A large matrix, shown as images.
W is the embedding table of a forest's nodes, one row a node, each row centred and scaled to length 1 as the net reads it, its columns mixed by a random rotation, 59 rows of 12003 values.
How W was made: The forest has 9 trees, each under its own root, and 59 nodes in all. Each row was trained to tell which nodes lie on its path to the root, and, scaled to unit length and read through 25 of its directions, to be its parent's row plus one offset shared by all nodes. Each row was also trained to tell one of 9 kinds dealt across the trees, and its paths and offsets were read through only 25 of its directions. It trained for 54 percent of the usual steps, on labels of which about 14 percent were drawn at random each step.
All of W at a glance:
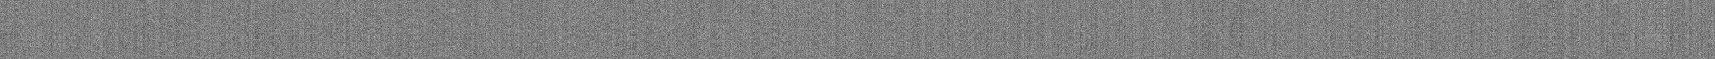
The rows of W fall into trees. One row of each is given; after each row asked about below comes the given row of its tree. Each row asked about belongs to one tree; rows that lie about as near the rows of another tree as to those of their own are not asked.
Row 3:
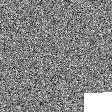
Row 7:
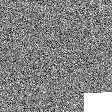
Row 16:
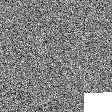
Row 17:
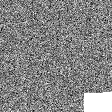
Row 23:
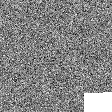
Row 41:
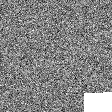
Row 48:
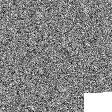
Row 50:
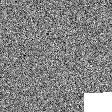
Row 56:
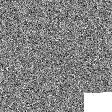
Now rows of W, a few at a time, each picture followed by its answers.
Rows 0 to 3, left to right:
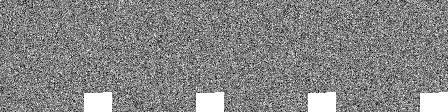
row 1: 16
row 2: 41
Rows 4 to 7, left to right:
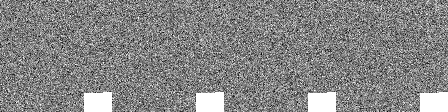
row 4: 7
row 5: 23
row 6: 23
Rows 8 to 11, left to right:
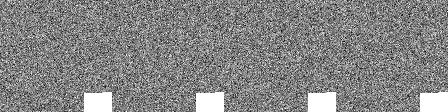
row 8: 16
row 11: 41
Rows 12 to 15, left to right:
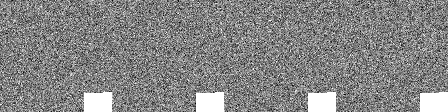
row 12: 7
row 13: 3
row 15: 41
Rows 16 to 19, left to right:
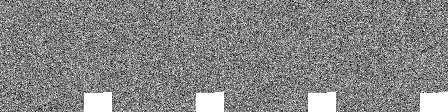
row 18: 3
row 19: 50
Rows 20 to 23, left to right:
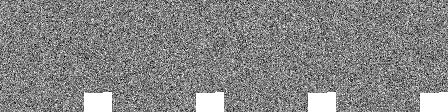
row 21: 7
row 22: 56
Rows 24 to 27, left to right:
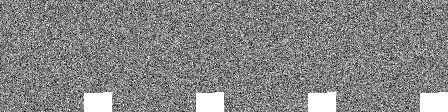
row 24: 23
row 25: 48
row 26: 17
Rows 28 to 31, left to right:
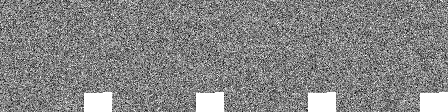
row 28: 3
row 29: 16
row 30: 56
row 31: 23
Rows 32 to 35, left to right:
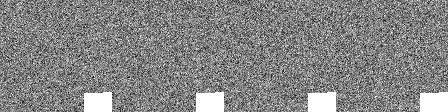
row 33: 50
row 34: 17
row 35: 17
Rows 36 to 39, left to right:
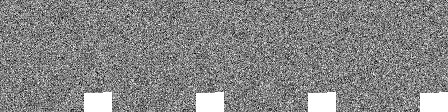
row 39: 7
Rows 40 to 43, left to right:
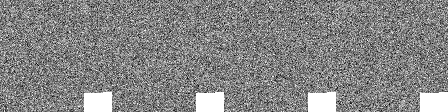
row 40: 48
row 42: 3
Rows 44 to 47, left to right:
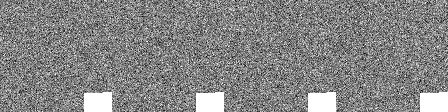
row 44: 23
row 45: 23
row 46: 41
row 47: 17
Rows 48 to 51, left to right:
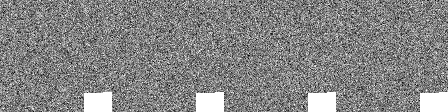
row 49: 41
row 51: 23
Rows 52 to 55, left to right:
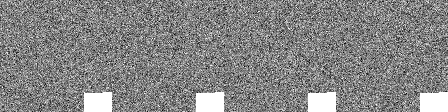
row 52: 16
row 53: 41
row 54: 41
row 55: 7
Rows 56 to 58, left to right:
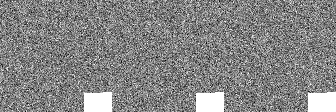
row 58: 16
